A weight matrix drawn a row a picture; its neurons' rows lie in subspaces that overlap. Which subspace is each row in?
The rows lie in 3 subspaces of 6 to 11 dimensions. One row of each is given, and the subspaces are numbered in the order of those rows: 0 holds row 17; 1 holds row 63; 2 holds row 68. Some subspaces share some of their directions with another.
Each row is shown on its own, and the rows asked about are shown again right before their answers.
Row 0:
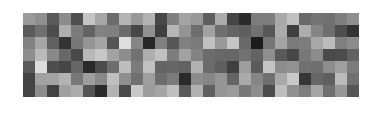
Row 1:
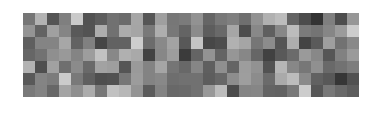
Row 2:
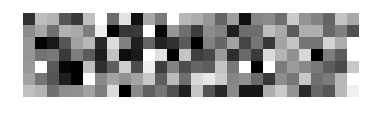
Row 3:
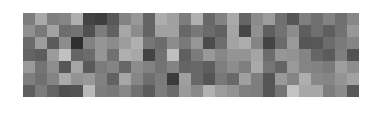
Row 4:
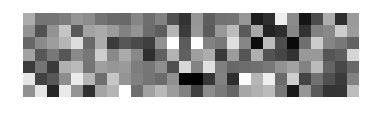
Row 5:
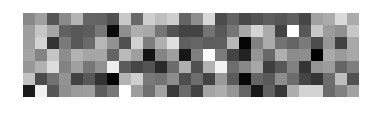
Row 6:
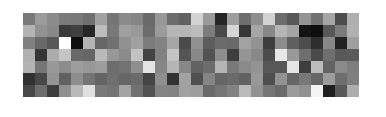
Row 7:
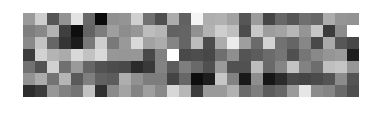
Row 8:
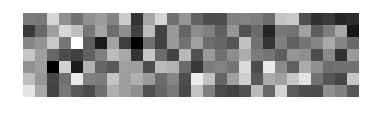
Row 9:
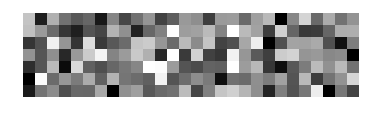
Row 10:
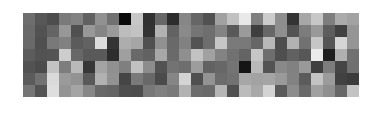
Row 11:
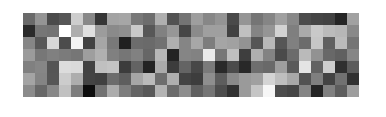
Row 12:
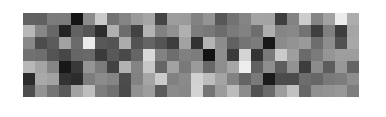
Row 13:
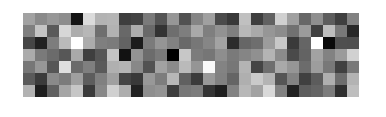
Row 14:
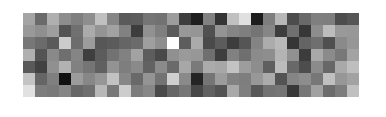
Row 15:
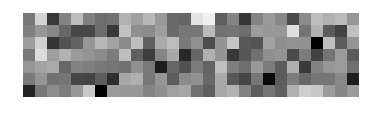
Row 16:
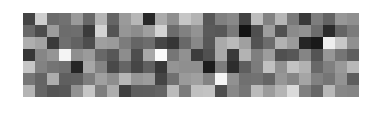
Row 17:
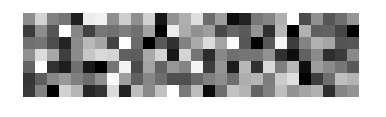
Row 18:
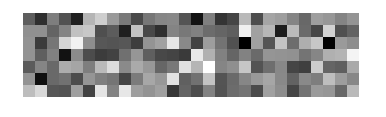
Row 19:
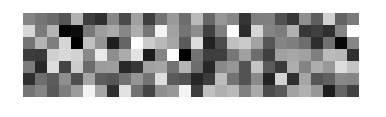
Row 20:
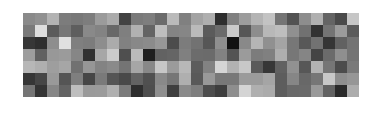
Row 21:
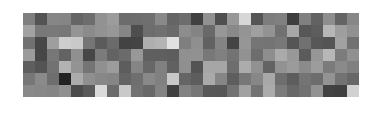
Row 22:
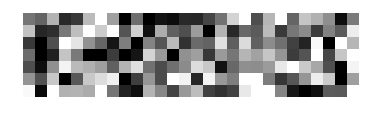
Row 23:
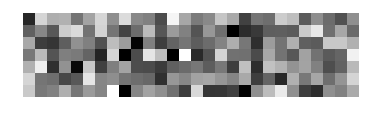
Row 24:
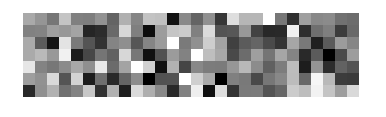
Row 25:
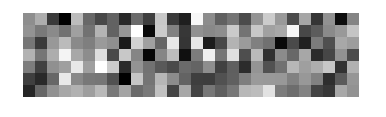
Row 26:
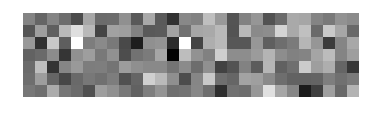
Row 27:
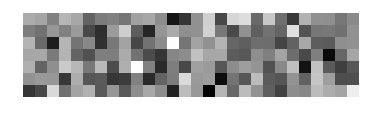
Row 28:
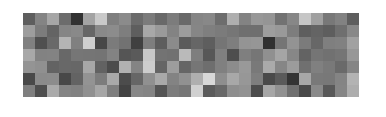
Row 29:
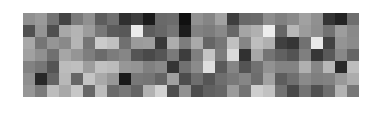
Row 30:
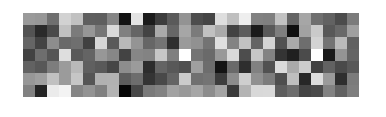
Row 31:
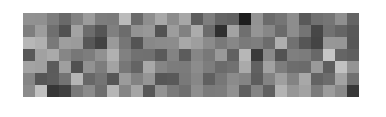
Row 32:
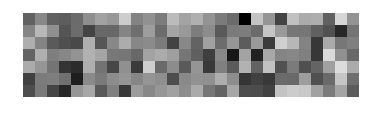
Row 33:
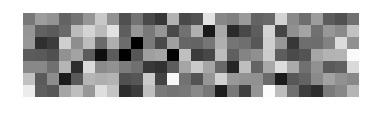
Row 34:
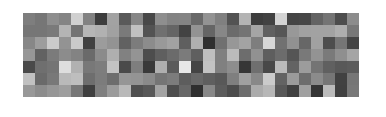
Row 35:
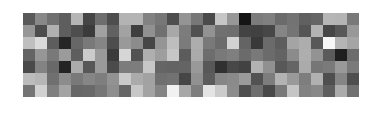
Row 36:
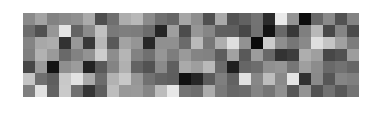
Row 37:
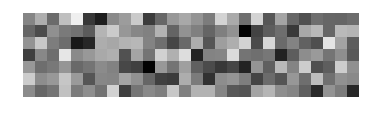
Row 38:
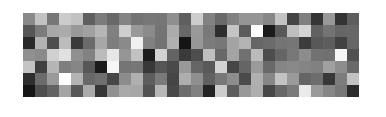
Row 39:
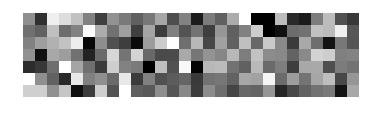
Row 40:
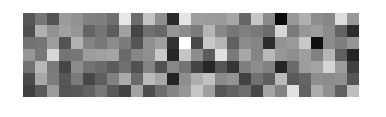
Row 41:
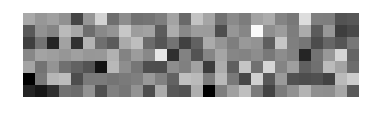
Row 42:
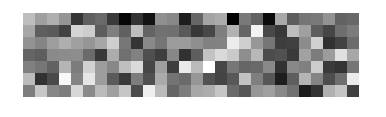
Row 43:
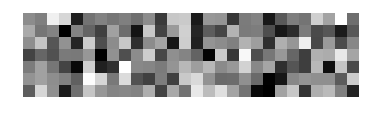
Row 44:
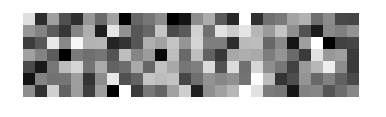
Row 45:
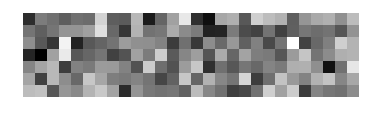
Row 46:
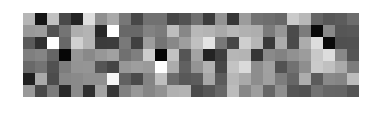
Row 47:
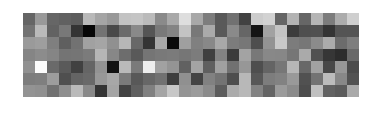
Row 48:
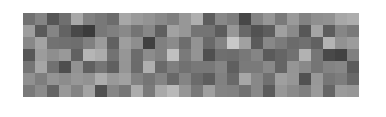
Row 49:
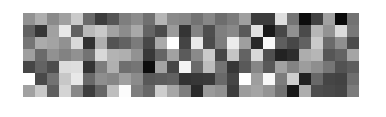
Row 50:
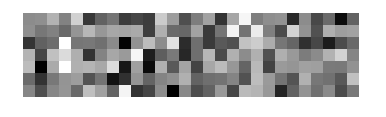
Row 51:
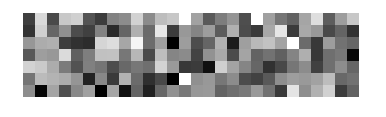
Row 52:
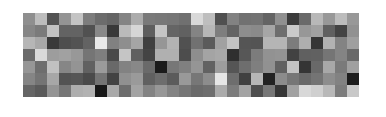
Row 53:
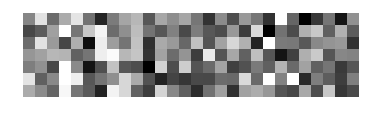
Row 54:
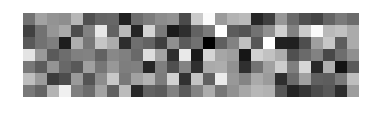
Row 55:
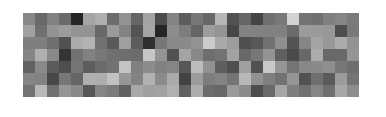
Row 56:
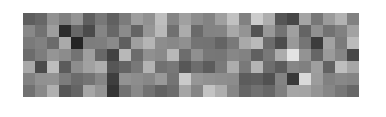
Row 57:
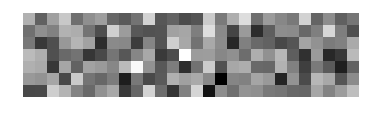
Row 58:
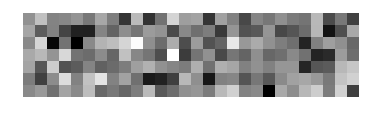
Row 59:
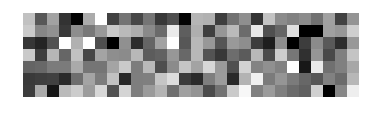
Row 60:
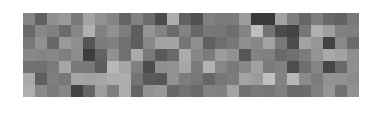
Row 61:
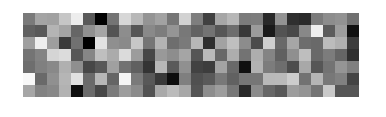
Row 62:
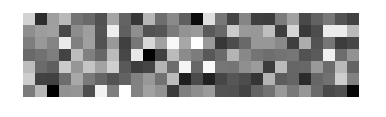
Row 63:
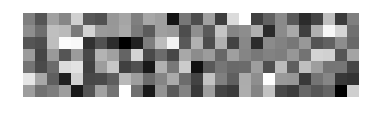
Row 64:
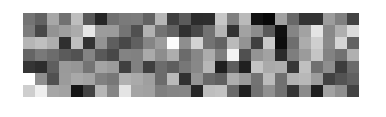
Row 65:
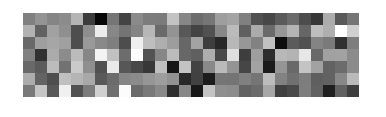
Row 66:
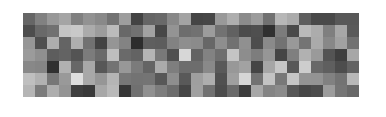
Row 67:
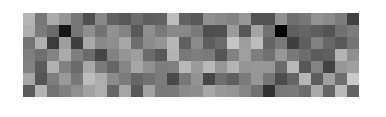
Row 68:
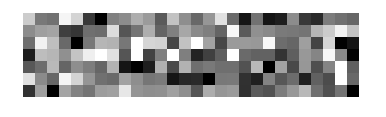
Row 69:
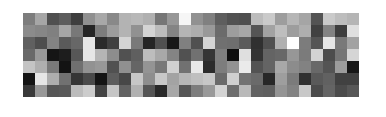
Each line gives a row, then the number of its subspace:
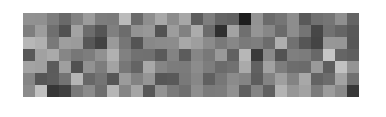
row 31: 2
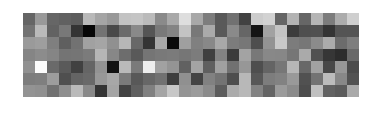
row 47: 0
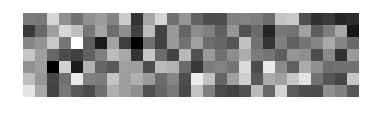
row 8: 2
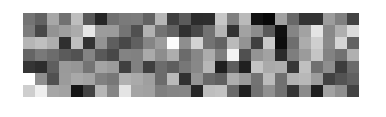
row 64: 0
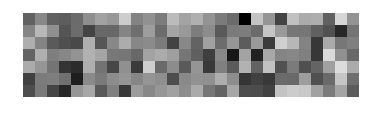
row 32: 2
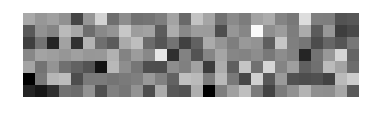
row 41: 0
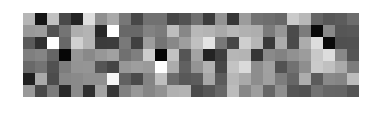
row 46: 2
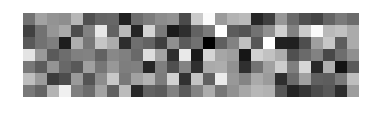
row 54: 2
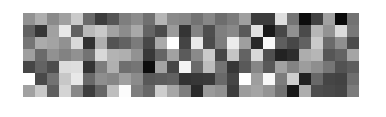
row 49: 0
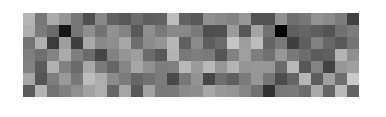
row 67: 1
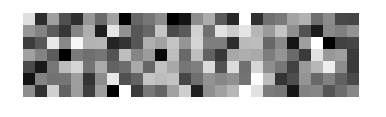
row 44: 2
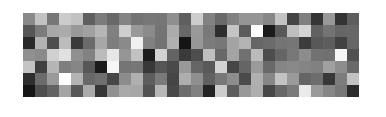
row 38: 0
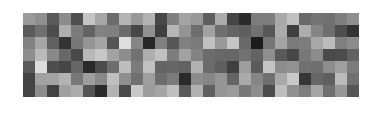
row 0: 0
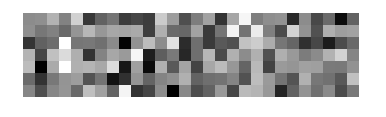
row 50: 0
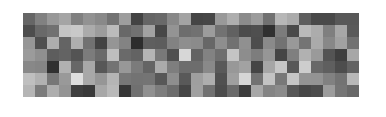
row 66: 2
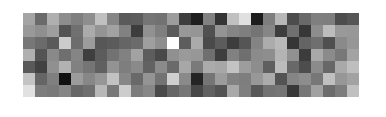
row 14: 1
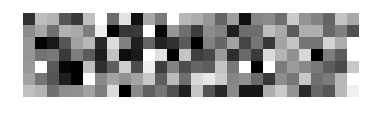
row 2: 2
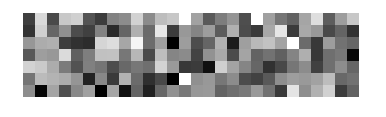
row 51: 0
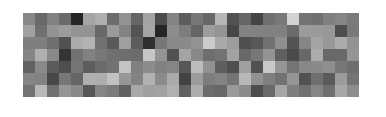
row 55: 0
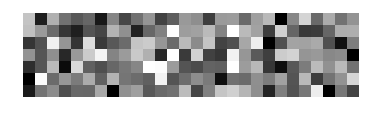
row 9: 2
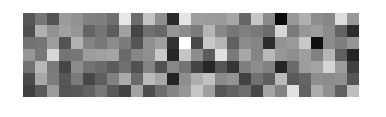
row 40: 1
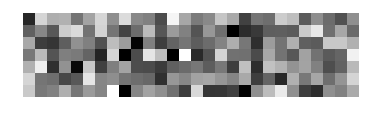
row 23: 2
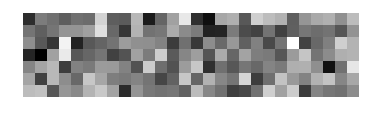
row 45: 2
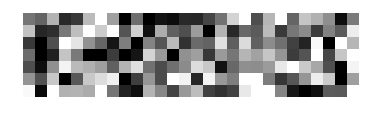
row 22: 2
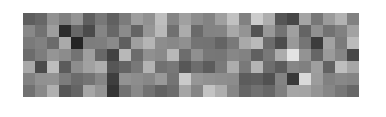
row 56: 0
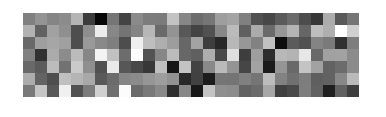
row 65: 2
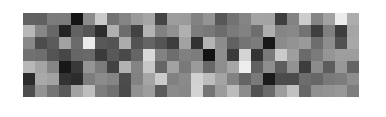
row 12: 1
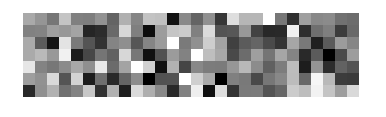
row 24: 2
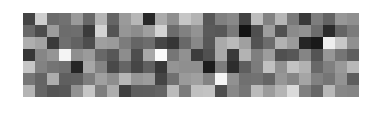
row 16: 2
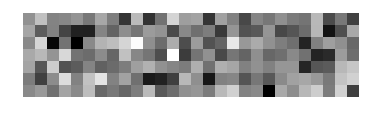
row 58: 1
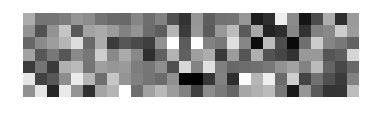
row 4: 0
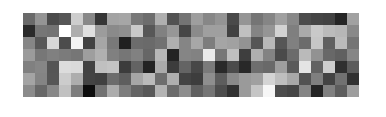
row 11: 1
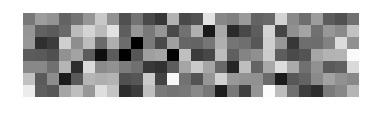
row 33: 2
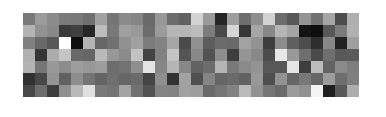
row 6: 0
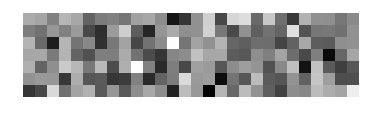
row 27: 2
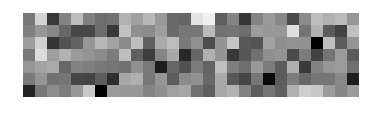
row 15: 2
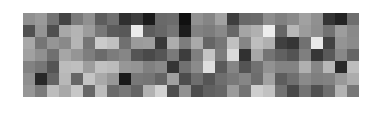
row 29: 1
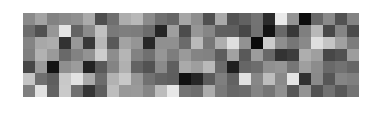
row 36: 0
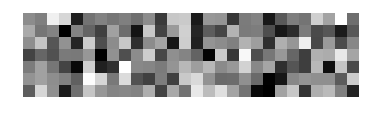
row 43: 1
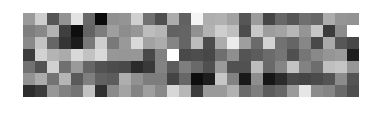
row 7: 2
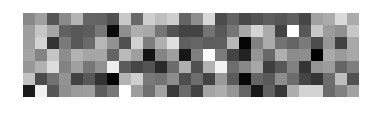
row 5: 2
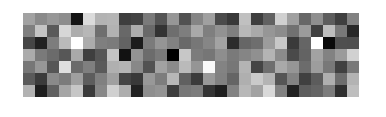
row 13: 0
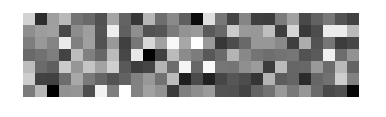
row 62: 2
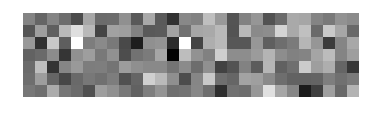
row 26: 1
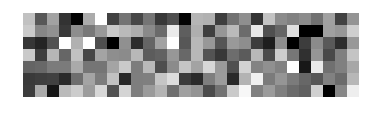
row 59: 0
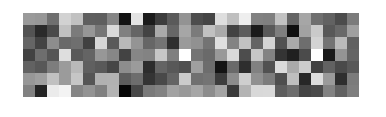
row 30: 2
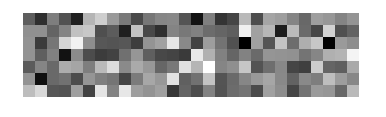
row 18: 2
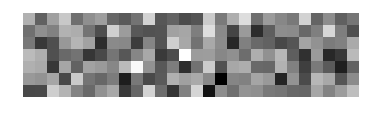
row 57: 2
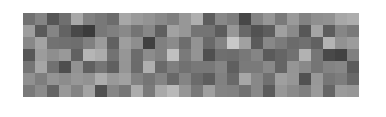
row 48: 0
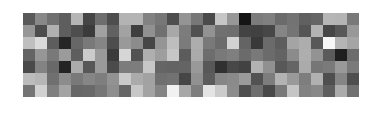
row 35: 0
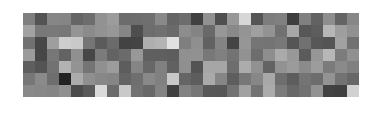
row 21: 1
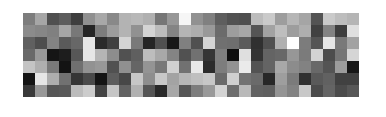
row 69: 1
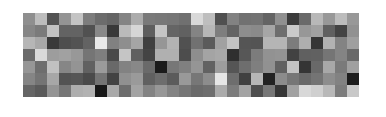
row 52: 2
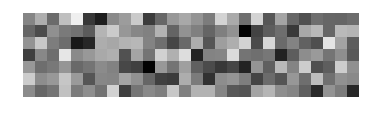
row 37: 2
